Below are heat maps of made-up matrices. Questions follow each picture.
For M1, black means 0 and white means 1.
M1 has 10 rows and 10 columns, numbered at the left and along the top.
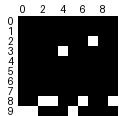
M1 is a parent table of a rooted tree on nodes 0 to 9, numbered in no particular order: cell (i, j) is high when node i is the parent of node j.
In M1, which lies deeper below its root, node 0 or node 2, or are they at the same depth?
node 0
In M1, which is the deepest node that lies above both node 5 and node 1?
9
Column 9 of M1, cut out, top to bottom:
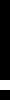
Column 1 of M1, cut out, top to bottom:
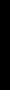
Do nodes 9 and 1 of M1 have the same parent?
no
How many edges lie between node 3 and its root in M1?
1
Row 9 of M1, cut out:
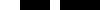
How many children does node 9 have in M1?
3
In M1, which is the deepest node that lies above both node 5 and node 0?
9
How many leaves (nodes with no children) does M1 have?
6
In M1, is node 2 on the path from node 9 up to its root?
no
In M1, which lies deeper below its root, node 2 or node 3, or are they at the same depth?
the same depth
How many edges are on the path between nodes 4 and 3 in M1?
1
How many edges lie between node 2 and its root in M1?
1
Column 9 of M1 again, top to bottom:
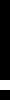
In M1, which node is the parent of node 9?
8
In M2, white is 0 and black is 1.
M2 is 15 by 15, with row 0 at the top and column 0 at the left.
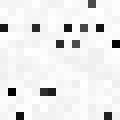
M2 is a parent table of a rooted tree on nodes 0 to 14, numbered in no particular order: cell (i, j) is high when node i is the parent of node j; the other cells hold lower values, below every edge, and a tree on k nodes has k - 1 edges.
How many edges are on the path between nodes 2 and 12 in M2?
6
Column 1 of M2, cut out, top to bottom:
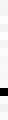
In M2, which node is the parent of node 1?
11
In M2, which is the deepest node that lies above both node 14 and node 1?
11
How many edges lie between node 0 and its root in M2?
1
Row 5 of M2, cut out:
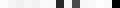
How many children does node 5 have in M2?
3
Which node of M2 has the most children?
3
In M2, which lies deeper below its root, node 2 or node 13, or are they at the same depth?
the same depth
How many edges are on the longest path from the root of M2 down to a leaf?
5
